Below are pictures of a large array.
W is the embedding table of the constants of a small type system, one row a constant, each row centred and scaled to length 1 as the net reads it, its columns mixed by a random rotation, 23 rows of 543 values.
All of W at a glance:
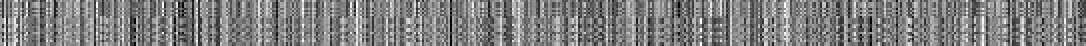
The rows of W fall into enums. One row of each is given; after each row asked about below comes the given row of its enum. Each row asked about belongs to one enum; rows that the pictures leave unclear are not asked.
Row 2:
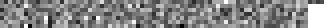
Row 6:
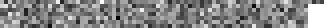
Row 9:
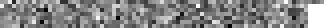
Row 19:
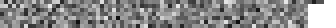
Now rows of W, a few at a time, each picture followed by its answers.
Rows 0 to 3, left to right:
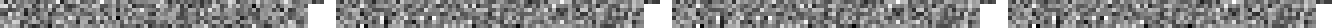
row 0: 6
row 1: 2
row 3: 2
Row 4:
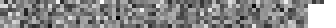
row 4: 6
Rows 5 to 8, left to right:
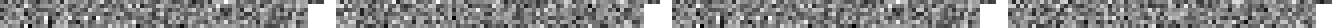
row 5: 2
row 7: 2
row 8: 19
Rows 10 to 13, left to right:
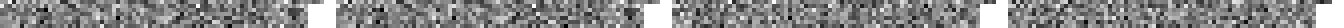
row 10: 9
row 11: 9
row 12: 6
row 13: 19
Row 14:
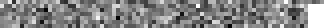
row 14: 9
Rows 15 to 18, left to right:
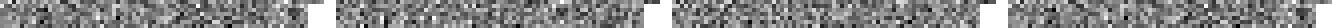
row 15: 9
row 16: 2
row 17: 19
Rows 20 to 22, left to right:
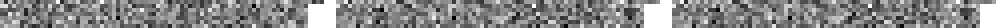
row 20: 6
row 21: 9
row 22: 9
